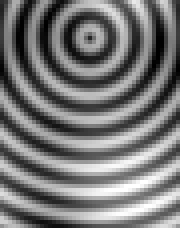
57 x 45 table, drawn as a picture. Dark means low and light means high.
Odd rows or columns: none. Ninth with the highest average: bottom right. Rings: centred on the top middle.
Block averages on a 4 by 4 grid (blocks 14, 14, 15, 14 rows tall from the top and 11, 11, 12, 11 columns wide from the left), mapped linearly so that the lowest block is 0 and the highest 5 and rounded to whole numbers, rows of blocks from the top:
0 0 2 1 / 1 1 1 0 / 2 2 4 3 / 2 2 5 5
